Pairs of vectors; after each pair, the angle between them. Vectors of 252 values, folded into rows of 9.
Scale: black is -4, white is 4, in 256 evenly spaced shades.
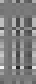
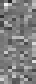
orthogonal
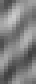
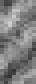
nearly parallel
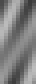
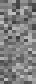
orthogonal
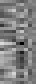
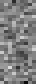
partly aligned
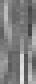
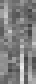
nearly parallel
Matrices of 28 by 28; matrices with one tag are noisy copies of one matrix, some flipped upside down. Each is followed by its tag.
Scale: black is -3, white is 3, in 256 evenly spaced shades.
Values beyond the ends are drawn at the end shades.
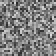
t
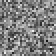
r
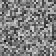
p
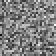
r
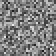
p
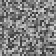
r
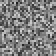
t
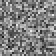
r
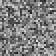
r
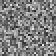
p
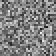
p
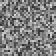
t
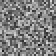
p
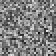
p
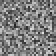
p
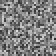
t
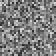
t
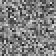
r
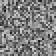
t
